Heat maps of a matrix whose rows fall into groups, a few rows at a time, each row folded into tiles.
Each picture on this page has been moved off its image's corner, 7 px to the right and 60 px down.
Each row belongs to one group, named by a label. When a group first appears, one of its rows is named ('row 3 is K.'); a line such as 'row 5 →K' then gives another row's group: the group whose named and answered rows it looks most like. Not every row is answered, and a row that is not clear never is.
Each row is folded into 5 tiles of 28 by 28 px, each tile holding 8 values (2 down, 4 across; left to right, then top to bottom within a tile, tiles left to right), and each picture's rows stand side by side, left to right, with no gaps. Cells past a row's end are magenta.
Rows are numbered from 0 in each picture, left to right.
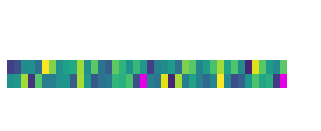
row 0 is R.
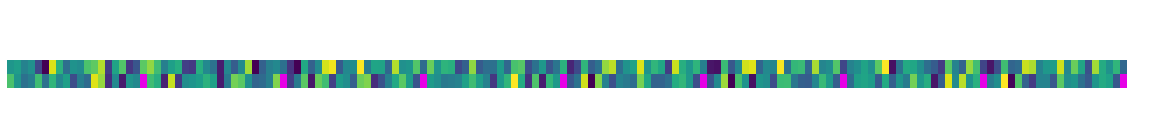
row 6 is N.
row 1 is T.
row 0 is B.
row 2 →R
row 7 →R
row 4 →R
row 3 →B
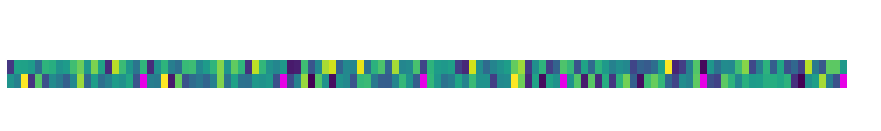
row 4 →T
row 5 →N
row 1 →R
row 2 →R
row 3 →B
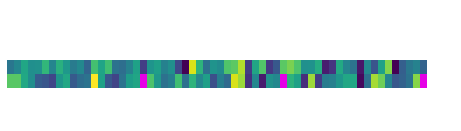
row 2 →T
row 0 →T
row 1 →B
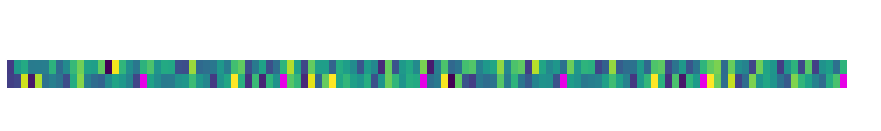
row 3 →R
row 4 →B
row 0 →R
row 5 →T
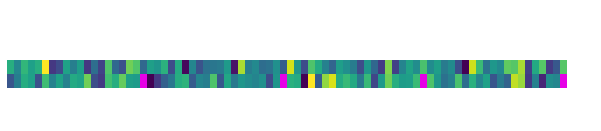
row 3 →B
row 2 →T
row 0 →N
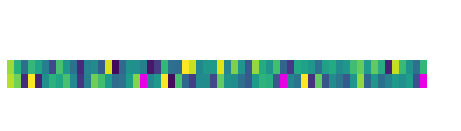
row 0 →T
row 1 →R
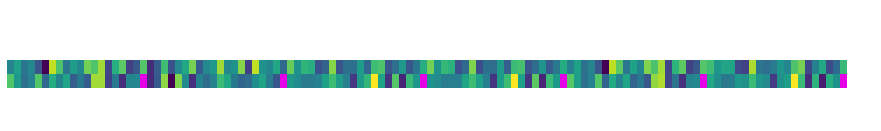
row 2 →B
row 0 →B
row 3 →B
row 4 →B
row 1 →R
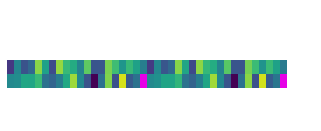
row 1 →N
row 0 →N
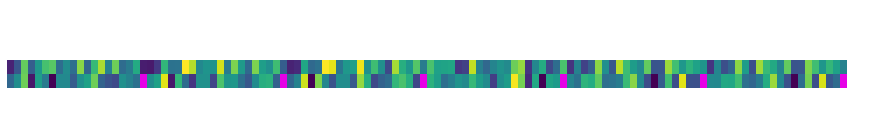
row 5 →N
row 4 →N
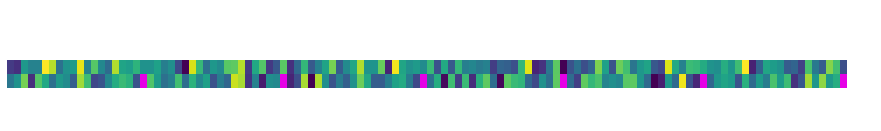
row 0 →R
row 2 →R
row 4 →N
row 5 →N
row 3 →T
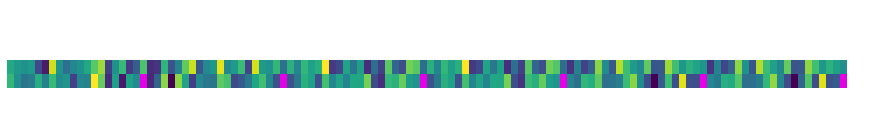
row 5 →N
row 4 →N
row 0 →B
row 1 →R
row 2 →N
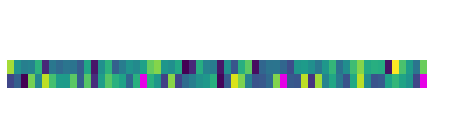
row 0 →T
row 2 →R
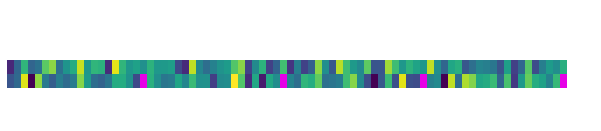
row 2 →N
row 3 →T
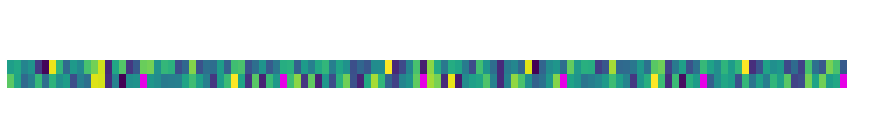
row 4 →B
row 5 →N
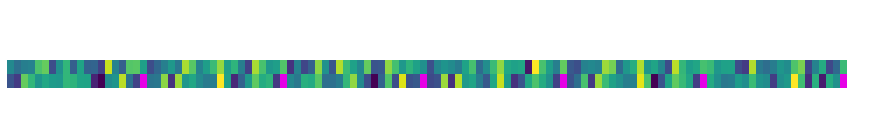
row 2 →N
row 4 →R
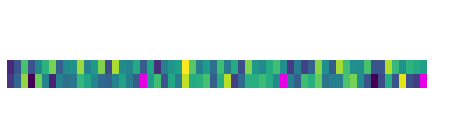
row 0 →R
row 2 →N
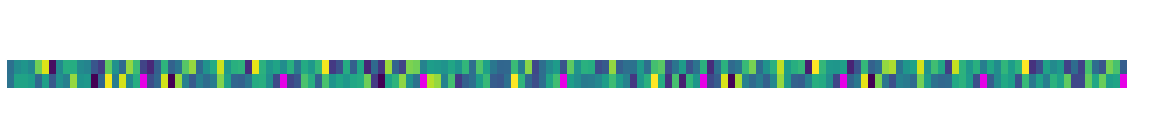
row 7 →N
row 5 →R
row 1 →R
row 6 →R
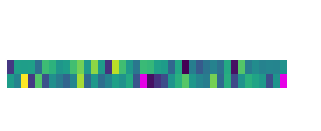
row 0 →R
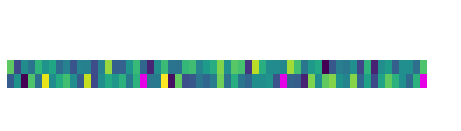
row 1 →R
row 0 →T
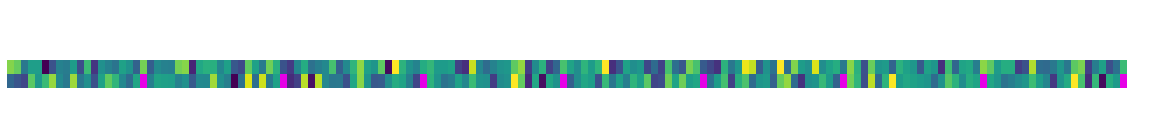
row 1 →N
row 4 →N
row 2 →R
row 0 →T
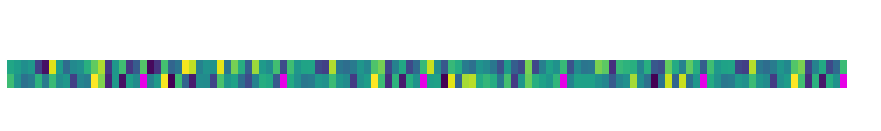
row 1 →R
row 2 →B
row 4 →N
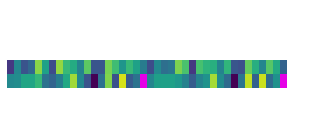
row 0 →N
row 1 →N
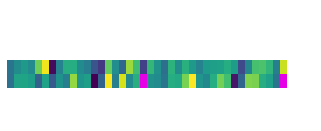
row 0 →N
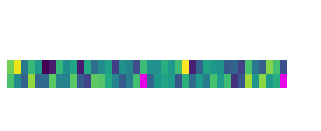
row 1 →N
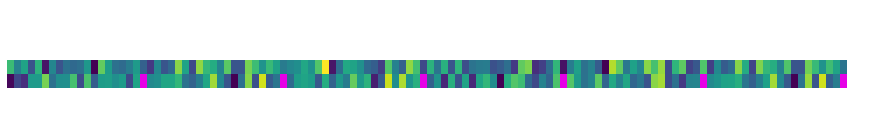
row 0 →T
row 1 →N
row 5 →N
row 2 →N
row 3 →T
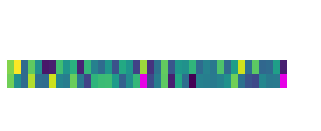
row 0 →T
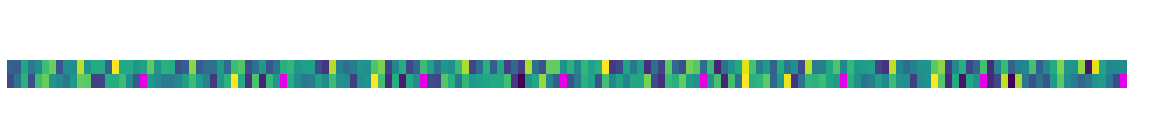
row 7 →R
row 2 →B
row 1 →B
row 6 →B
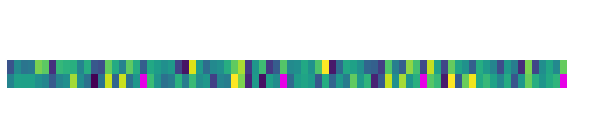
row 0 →N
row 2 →N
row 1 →B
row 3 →T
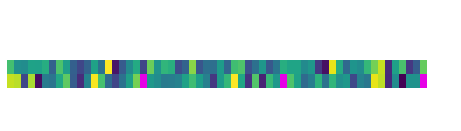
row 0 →T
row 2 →B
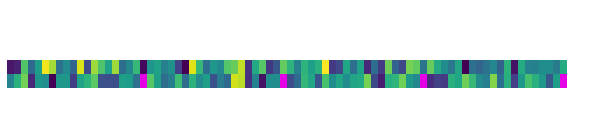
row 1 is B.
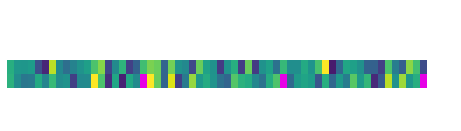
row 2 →N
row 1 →T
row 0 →B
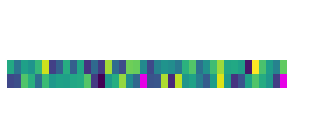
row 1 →R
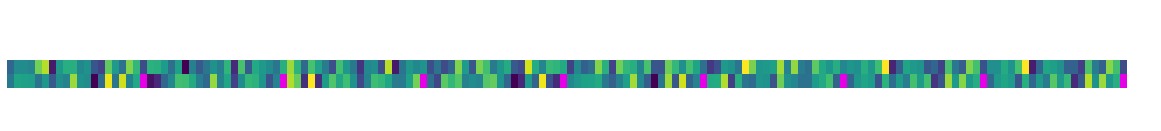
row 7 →N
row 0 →N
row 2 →T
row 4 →N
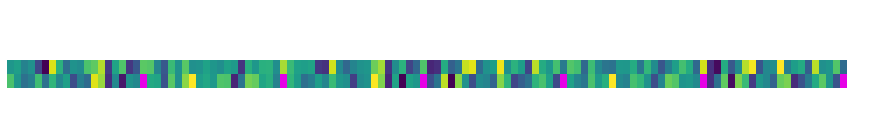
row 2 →B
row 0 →B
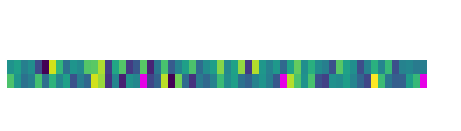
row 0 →B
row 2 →T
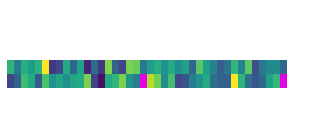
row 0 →N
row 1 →T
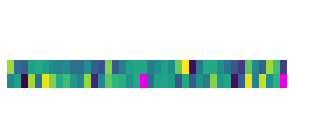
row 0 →T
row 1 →N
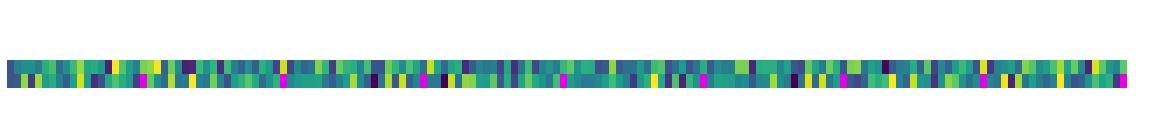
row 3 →T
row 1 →T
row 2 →N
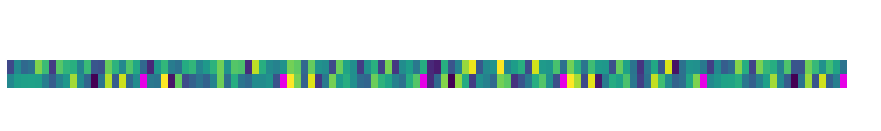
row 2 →T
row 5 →N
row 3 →R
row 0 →N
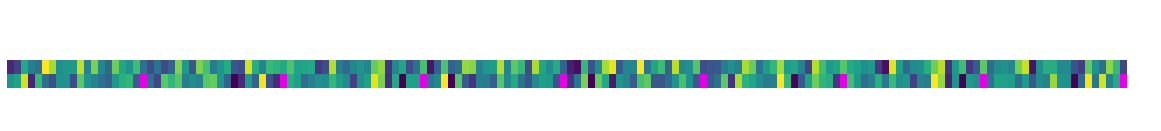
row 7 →N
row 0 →R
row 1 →N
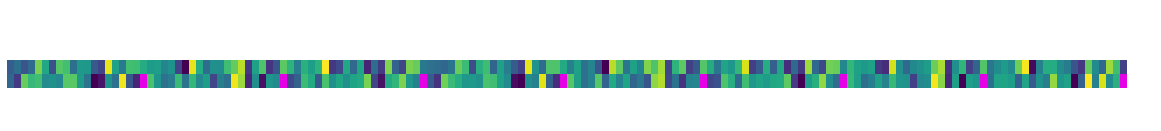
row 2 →N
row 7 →N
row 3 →N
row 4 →B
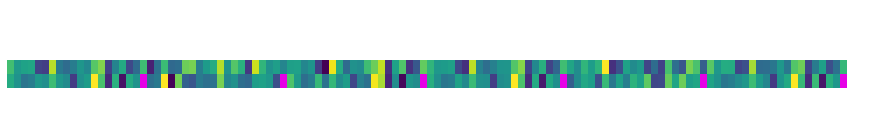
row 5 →B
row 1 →R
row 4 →N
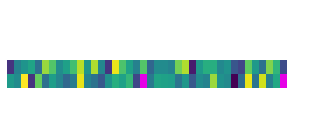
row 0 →R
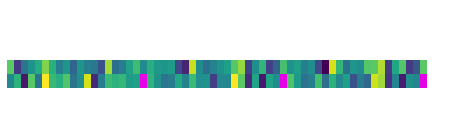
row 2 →B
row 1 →B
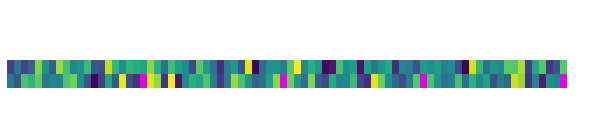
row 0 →N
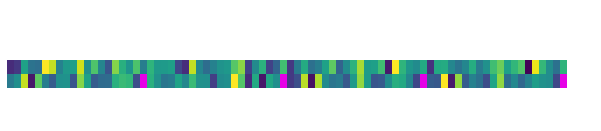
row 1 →B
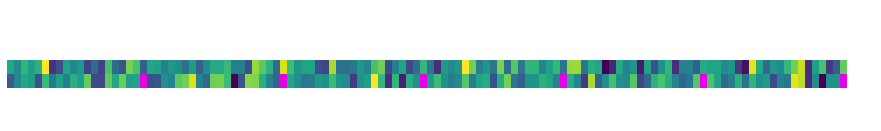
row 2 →B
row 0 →N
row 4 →T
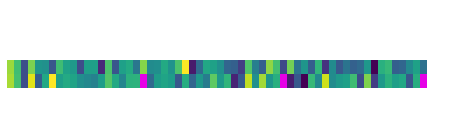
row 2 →T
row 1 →N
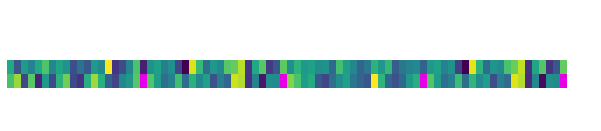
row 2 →T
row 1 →B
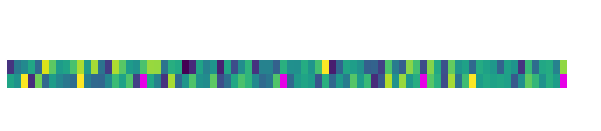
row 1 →T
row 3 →T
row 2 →N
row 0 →R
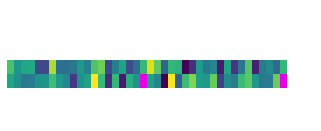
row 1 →T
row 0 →B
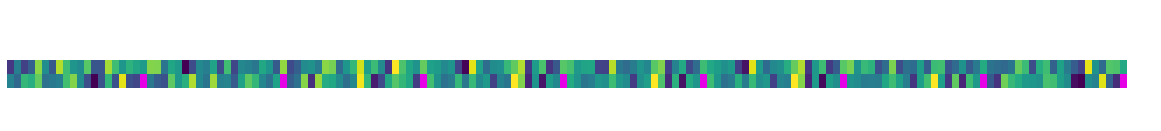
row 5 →B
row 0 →N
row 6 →B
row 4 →B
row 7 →N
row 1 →T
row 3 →B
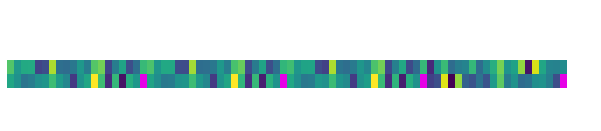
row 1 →B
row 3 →R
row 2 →B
